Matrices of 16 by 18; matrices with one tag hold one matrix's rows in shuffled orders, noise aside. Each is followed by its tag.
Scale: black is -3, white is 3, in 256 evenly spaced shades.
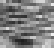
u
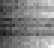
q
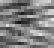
u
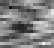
u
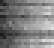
q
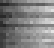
q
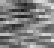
u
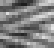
u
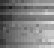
q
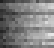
q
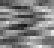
u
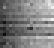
q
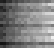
q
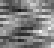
u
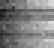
q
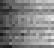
q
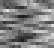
u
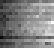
q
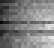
q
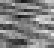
u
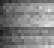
q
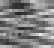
u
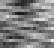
u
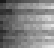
q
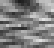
u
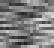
u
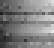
q
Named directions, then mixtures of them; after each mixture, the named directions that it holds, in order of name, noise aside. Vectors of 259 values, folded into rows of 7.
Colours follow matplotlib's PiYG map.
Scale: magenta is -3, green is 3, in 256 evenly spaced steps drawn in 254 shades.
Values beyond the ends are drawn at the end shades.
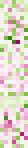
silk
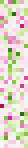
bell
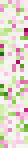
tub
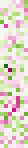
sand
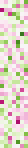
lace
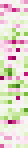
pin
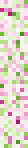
lace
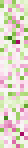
silk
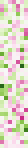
sand, tub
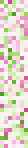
bell, tub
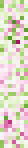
silk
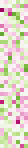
lace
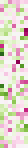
tub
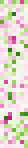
bell, sand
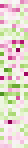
pin, tub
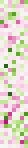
bell, sand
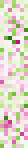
silk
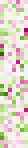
tub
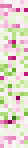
pin, sand
